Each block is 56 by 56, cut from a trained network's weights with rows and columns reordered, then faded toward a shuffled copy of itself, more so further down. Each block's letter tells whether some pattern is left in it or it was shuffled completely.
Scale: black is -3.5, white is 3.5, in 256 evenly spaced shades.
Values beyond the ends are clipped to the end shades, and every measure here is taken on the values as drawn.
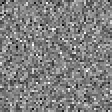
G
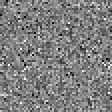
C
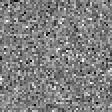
C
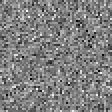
C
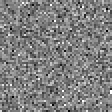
C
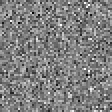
G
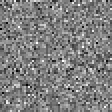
G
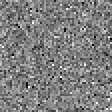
G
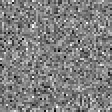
G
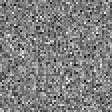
G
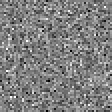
C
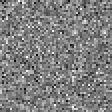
G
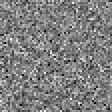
C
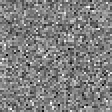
C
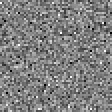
C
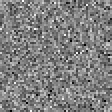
G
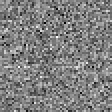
C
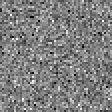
C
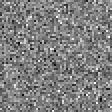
C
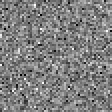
C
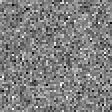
G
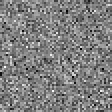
G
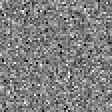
C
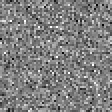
C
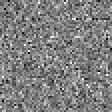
G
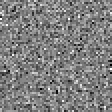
C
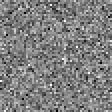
C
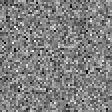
C
